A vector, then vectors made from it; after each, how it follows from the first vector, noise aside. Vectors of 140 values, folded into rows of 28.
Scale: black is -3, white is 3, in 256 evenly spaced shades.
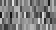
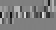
partly zeroed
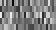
negated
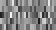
sign-scrambled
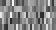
sign-scrambled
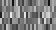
sign-scrambled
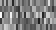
negated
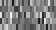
negated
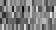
wrapped around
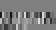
partly zeroed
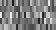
negated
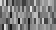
wrapped around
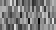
wrapped around
